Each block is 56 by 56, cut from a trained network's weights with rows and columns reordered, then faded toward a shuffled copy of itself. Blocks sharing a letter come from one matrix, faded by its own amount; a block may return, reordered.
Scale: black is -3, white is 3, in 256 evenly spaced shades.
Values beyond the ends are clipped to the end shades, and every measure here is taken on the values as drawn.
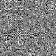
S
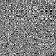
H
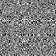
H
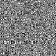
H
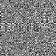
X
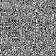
S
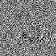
H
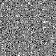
S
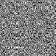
H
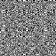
H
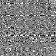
X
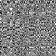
X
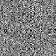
S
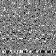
X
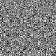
H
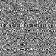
X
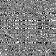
X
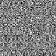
H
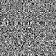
S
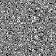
S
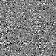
S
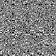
H
